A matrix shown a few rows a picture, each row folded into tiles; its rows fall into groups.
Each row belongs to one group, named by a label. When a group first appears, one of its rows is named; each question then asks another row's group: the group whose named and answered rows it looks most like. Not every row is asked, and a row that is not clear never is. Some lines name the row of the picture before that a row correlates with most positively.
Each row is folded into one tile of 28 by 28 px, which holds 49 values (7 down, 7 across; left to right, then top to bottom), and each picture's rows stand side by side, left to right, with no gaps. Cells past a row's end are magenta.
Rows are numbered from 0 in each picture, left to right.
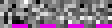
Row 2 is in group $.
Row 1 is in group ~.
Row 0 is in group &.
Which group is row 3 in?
$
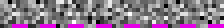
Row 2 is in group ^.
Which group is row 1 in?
~
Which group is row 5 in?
$
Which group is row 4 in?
~
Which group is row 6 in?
~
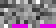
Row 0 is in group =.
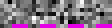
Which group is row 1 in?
$
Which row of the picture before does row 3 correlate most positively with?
1
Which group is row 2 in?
&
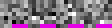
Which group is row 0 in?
&
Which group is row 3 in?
^
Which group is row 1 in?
$
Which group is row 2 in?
~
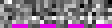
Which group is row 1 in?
$
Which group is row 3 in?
$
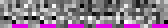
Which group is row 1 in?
&
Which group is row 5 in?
=
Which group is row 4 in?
$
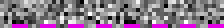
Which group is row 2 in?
$
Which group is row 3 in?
&
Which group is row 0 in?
&
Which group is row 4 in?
&
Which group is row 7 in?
&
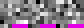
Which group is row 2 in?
^
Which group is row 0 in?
^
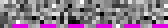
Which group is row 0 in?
^
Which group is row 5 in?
&
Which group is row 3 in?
=
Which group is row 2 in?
&
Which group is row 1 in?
&
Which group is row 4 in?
=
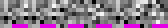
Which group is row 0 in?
&
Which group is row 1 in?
&
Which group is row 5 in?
^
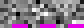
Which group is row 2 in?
^
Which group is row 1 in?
~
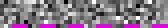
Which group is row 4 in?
$
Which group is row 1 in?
^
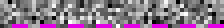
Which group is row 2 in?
$
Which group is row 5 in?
&
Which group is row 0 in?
~
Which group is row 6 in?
~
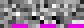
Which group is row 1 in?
&
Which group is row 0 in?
~
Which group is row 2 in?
^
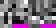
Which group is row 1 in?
$
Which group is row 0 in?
&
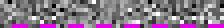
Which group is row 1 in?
$
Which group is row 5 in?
~
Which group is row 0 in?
~
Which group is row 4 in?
^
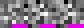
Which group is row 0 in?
$
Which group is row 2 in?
~
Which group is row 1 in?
~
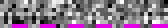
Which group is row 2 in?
^
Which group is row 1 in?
&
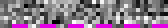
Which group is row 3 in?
=
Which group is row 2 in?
^
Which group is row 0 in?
$
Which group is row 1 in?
=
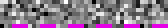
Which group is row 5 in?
^
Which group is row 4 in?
$
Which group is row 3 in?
~
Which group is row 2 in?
=
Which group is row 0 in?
^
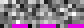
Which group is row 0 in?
^
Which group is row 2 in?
~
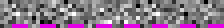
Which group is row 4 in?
$
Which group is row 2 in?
~
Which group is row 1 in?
&
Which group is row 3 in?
^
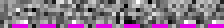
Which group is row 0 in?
^
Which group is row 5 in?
~
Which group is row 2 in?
^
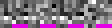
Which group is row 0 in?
$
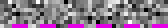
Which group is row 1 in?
=
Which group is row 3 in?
&
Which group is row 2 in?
~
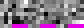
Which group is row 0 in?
&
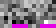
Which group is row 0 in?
&
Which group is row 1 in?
^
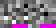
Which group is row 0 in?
$
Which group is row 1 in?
=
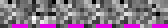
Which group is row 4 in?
~
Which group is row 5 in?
=
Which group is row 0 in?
~
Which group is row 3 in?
~
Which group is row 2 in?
~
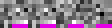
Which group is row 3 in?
=
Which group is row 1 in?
^
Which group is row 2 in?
^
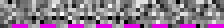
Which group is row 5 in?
^
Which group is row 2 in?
&
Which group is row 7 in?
^
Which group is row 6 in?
~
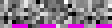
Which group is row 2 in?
=
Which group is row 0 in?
&
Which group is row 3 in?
&
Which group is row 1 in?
~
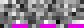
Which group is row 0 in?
^
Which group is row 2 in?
^
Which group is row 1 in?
^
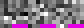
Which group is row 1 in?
~
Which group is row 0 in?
$
